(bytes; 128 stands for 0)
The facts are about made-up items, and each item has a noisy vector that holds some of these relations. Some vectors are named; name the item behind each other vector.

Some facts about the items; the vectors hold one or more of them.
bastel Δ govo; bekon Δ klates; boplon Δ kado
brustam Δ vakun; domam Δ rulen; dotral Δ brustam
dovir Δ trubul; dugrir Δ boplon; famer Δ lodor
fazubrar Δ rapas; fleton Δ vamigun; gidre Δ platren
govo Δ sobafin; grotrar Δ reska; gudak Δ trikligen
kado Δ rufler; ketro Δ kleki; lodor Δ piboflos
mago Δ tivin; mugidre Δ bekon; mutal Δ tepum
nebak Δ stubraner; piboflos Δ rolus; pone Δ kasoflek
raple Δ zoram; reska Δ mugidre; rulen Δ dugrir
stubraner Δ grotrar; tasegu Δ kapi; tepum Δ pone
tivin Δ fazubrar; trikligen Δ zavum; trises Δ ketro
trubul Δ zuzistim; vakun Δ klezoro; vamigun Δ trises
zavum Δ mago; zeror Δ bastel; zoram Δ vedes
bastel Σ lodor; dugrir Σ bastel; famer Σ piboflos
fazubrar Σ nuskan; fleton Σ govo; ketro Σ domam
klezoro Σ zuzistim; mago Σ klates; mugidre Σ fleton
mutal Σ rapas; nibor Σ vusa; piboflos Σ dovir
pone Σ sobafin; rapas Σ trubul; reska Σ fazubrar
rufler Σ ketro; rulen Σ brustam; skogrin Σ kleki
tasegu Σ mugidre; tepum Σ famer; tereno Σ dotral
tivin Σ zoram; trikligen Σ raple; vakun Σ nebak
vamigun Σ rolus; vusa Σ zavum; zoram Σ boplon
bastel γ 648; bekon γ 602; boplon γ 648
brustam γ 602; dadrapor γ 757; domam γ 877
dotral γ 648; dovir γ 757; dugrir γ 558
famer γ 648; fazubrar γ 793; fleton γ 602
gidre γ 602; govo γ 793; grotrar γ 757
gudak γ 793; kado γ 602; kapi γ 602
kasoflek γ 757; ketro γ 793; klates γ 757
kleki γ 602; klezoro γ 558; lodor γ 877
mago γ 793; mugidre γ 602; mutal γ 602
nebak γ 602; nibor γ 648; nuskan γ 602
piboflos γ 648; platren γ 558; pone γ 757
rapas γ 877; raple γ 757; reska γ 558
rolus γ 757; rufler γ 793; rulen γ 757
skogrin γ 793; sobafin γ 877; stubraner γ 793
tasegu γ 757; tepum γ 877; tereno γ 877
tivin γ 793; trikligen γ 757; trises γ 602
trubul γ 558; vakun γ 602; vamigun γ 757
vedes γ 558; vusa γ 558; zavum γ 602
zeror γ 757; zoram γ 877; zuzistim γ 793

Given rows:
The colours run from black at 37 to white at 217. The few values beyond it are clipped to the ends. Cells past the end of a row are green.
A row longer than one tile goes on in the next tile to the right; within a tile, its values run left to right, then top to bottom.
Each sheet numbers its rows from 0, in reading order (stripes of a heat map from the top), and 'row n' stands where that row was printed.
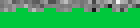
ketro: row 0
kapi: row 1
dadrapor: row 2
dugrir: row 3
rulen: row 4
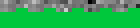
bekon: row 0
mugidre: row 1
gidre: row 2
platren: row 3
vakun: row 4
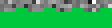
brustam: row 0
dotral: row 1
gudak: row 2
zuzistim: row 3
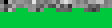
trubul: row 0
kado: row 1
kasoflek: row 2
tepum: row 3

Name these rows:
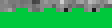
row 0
nuskan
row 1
vusa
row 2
rufler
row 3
boplon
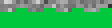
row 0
grotrar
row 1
klates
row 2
stubraner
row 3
zeror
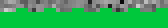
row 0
tasegu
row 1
trikligen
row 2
reska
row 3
klezoro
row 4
rapas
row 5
mutal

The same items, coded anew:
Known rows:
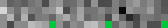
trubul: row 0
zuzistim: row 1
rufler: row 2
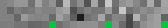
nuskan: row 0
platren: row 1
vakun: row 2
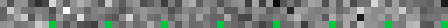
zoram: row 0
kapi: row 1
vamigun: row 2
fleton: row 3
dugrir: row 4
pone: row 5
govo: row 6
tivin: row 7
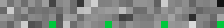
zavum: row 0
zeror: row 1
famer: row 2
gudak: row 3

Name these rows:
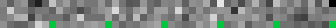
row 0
vedes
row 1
rolus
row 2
dovir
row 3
dotral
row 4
tepum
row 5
rulen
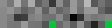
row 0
domam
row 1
boplon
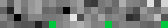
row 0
kado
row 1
ketro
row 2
gidre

